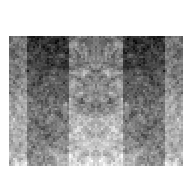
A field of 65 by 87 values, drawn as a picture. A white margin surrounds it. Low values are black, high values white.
Mirror symmetry: left to right. Histogram: bell-shaped. Ninth with the highest average: bottom middle. Stripes: upright, repeating 2 times. Slope: up to the bottom.
